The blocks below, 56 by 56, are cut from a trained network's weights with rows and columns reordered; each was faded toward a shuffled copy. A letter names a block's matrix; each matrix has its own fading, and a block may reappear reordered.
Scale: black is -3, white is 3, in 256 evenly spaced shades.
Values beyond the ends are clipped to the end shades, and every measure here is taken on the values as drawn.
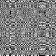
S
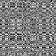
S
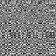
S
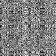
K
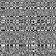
S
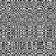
S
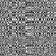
S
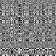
S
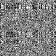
K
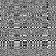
S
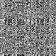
K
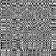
S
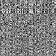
K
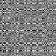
S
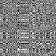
S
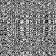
K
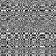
S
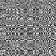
S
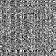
K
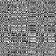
S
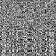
K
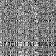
K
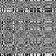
S
